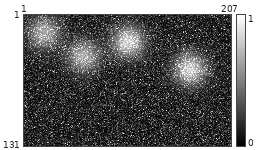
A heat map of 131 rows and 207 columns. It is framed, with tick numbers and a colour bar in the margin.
Neither half mirrors the other. Four bumps rise from the field. Most values sit low, with a long tail of high ones.
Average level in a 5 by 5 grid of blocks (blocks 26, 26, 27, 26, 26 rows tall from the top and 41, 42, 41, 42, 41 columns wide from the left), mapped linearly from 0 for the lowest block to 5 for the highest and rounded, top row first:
51400
25422
01022
00000
00000
